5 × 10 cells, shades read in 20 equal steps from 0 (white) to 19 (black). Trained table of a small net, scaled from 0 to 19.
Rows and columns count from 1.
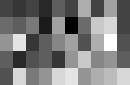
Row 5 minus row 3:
5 1 -5 -4 -6 -5 -5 0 5 -10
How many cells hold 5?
1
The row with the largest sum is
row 1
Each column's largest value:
14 16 15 17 15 19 13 14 8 14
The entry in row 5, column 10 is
3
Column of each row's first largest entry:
4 6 3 2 1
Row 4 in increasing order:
4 8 8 9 12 12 12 13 15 16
